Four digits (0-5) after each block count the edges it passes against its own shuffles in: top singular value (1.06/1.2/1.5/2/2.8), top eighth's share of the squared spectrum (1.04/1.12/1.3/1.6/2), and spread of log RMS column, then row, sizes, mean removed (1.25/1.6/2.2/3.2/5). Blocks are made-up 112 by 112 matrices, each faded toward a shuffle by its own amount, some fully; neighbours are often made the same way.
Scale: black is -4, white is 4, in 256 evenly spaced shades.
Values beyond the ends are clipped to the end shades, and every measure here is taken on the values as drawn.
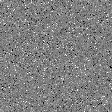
2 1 1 0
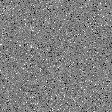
2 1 1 0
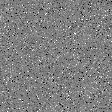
2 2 0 1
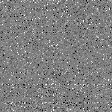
3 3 1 2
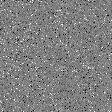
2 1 0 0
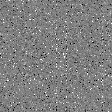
3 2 1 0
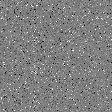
2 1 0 0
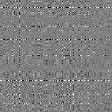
4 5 3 4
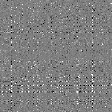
4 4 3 3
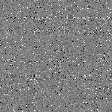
3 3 1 2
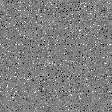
3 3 1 2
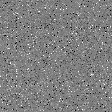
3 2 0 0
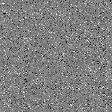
3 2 1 1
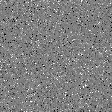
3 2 0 0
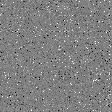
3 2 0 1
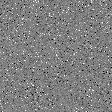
0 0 0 0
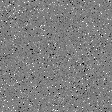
0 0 0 0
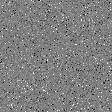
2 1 0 0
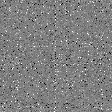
3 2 1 1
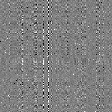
5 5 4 2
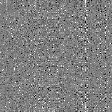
4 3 3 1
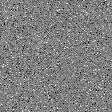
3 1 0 0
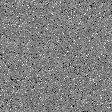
0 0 0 0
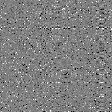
4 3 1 2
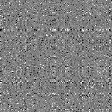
5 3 2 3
